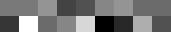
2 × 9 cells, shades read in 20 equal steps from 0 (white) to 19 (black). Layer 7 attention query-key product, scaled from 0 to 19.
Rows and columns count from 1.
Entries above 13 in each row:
1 3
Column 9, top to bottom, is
11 13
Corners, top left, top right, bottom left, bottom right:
10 11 15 13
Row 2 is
15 0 11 9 3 19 16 6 13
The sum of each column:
25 10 19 23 16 28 24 17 24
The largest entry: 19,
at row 2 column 6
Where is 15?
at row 2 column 1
